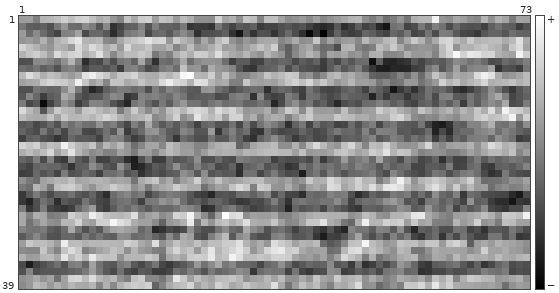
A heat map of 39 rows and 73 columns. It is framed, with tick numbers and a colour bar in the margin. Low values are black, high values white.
Average level on the scale: 50%. Stripes: horizontal, repeating 8 times. Grain: streaks across. Slope: none.
